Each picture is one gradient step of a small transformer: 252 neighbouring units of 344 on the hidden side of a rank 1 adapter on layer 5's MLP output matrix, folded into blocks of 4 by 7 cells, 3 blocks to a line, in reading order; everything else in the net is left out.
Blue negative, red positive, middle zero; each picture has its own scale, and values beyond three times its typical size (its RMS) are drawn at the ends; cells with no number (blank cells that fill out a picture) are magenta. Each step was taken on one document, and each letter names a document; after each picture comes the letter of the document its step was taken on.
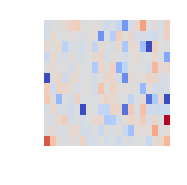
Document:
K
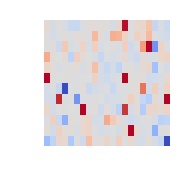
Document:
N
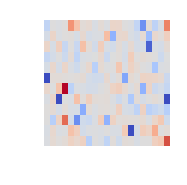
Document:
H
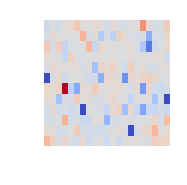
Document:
N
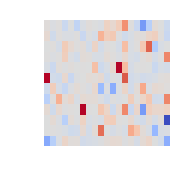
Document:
K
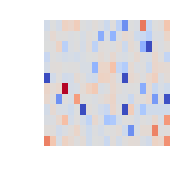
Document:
N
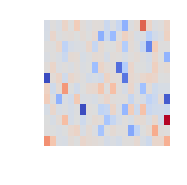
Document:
K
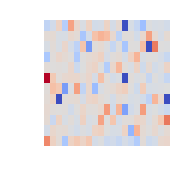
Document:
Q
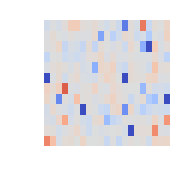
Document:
Q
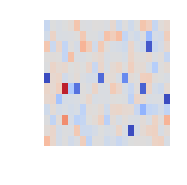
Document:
H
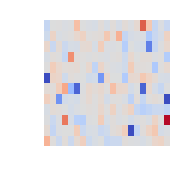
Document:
H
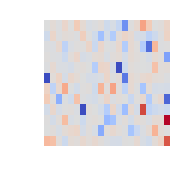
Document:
K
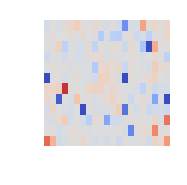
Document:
Q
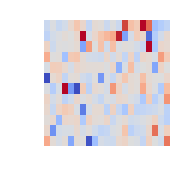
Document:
H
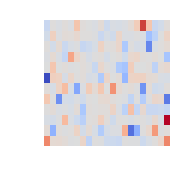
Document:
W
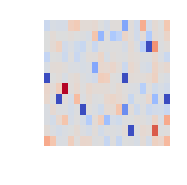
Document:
N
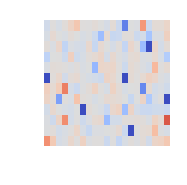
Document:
Q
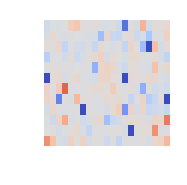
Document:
Q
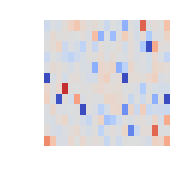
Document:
N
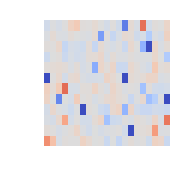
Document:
Q
